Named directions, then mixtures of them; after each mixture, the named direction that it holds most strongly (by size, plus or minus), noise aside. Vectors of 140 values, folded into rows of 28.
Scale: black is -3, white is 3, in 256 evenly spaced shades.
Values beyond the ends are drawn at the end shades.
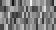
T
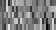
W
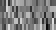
W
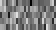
T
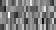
T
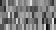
W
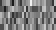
T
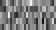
T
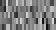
W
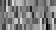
W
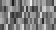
T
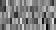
W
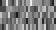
T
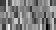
W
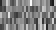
T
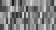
T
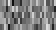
W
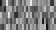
T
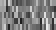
W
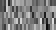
W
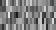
T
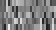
W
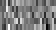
W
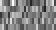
T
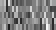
W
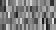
W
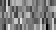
W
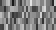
T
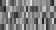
T
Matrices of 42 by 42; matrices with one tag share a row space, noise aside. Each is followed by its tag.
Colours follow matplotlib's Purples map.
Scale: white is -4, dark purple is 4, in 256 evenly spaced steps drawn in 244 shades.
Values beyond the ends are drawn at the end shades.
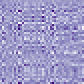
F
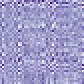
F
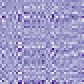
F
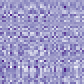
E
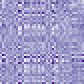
F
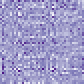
F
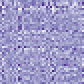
F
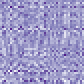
E
